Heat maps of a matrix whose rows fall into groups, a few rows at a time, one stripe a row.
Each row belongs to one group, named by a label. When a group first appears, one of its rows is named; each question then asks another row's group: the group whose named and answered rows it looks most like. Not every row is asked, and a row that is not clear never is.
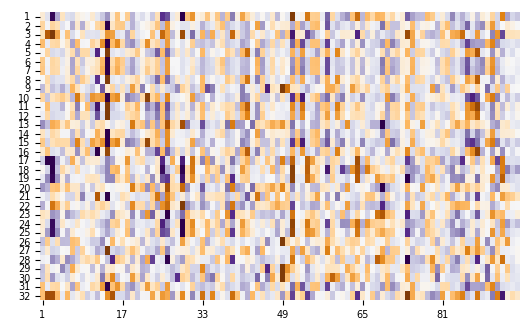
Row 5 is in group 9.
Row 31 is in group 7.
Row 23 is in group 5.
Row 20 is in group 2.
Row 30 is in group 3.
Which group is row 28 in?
5
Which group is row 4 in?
7
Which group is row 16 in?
9
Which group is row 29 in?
3
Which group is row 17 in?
5
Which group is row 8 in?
9
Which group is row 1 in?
5
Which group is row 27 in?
9
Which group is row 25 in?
5
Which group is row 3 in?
2
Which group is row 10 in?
7
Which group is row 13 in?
2
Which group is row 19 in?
5
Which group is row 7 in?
7
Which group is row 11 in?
9
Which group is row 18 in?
5
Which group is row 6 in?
7
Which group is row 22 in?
2
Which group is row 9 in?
3
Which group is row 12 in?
9
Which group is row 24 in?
5
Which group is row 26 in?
3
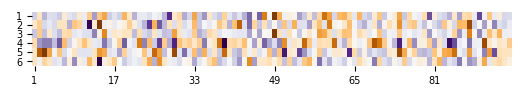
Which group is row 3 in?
3
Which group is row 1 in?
3
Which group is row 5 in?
2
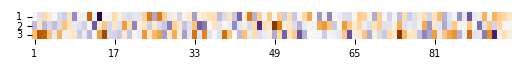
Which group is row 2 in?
3
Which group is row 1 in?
7
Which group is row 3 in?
2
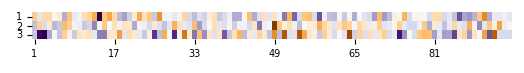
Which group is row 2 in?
3
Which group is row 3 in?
5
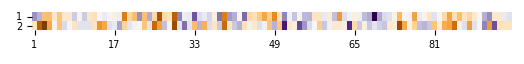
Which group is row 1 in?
2
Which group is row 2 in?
2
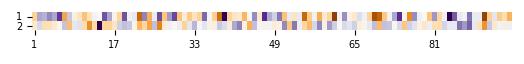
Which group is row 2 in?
7
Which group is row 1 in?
5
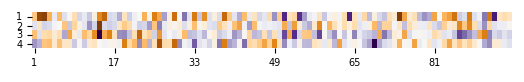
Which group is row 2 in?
9
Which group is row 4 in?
2
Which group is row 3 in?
7
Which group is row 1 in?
2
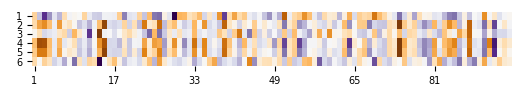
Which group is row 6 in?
7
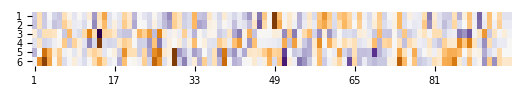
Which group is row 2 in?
3
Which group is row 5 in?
2
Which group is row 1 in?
3
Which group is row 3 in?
7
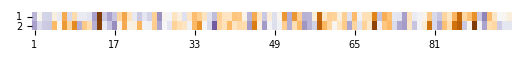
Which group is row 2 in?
9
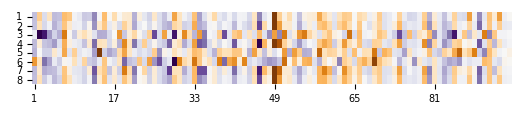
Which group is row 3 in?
5
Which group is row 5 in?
9
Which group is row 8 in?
3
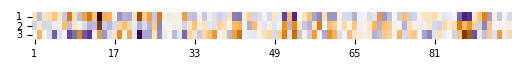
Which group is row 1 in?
7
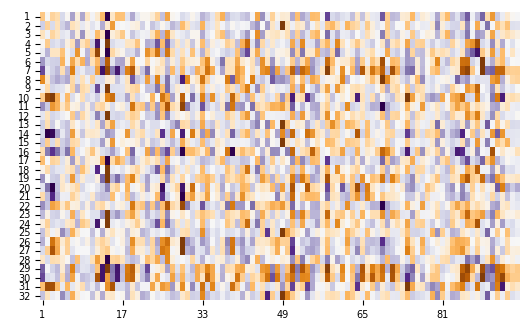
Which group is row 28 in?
7
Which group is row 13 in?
3
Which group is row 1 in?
7
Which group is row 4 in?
9
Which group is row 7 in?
9
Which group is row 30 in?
9
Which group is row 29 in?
9
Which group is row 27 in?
2
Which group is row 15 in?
3
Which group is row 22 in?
2
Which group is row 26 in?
2
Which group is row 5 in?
7
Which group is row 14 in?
5
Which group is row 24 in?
9
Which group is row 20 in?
5
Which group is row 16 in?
5
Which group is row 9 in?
9
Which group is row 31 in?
2
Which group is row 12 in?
9
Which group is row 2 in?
3
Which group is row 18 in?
9
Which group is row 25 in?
3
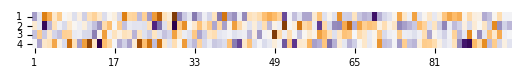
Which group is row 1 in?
2
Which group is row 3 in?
3
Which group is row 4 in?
7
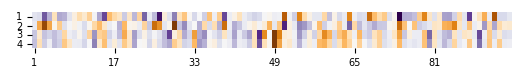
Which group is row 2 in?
2
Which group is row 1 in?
5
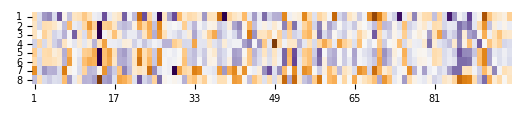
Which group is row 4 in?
3
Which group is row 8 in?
9
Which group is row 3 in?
7
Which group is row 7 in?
5
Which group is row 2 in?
7
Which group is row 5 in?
7
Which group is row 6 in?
7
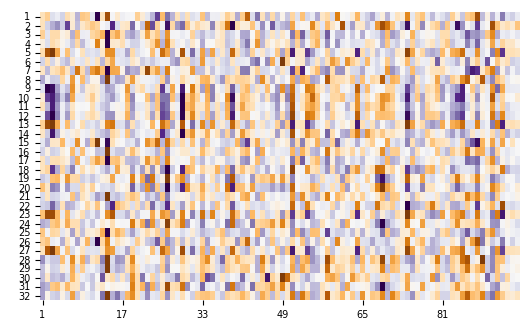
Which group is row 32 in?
9
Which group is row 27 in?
2
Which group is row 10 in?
5
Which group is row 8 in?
9
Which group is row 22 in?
5
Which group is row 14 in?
5
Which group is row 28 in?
9
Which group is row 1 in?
9
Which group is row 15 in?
7
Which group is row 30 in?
3
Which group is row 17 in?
7
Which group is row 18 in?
5
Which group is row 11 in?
5
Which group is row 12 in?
5
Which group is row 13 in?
2
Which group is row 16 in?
9
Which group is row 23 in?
2
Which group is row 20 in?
5
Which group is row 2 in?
5
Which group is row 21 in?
9
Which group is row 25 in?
7
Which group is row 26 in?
9
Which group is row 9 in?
5
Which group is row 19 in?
2
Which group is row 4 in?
7
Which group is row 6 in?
3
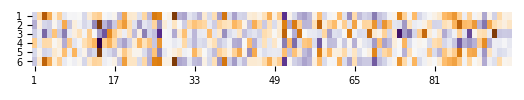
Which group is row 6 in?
2
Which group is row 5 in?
9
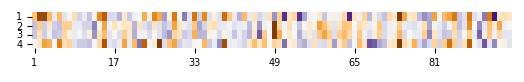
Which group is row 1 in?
2
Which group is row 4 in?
2
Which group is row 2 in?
3
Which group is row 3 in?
3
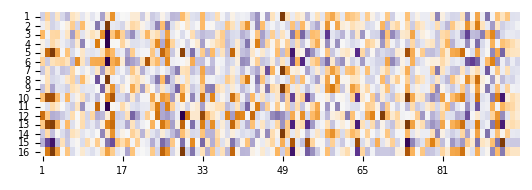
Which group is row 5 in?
2
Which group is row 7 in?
3
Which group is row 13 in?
2
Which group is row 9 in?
3
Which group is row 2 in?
9
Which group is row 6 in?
7
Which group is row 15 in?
5
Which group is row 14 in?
3
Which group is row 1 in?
3
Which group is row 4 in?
7
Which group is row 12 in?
5
